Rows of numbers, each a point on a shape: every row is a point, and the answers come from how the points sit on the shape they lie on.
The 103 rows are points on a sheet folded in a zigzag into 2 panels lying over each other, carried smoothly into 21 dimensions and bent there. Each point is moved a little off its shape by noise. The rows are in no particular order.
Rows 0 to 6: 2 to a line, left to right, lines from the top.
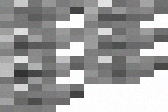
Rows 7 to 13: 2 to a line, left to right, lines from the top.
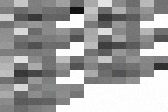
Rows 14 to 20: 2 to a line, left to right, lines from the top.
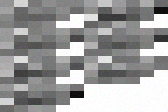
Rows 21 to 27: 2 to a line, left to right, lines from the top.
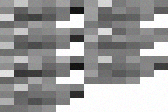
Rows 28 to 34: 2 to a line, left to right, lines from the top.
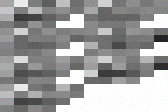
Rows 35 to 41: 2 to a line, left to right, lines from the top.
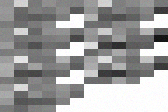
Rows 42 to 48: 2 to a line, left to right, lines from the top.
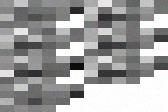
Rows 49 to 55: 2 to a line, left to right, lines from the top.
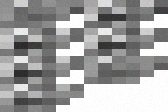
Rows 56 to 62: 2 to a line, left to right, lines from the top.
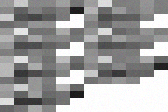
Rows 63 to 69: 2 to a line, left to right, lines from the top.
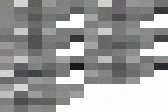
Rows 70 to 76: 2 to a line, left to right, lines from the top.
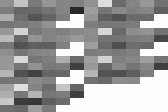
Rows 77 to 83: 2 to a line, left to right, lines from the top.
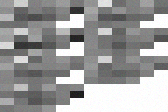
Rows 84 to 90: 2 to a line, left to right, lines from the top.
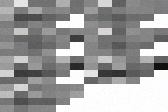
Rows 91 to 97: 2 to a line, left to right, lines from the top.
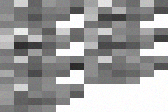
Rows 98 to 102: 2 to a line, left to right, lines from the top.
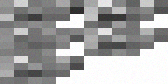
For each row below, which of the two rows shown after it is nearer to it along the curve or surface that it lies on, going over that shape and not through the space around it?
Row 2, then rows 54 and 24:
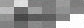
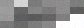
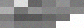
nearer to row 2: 54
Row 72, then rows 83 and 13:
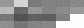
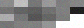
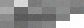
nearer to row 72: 13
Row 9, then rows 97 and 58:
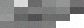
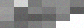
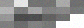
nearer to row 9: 58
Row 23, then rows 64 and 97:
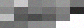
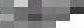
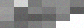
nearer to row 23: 97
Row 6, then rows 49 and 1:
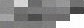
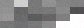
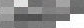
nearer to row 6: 1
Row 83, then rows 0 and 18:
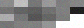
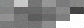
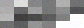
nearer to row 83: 0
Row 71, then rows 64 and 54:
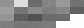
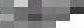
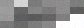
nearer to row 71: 64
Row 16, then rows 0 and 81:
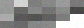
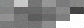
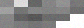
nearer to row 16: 0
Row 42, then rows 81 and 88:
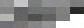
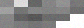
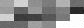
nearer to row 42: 88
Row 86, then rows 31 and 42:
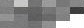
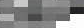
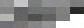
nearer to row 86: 42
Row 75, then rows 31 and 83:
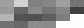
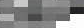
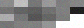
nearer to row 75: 83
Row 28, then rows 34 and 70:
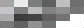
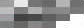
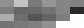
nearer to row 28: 34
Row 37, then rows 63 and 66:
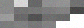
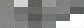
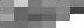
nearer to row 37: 63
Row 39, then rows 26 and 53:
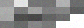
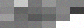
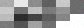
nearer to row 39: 53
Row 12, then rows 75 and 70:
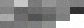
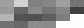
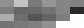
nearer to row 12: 70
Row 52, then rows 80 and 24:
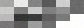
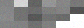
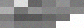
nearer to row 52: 24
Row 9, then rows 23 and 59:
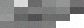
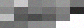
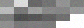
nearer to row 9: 59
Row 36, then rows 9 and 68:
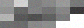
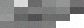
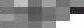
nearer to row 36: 68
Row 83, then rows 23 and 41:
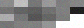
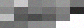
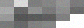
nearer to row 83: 23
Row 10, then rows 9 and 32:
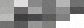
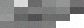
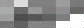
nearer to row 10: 32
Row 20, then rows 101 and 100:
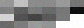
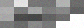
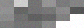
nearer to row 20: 100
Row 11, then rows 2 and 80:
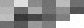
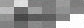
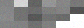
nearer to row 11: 2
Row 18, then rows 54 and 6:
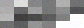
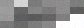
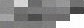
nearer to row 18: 54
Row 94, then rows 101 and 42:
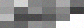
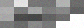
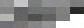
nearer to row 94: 42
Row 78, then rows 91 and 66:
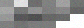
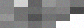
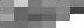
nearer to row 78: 91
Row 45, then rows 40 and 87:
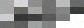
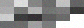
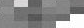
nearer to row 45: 40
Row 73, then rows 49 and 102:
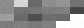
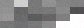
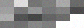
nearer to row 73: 102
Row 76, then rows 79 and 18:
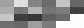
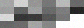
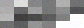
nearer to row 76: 79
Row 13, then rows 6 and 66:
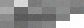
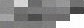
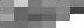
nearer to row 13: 66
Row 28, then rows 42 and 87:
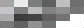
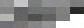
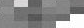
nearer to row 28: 87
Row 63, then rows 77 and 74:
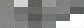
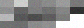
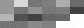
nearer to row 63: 74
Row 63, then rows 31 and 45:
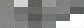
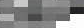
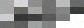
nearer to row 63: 31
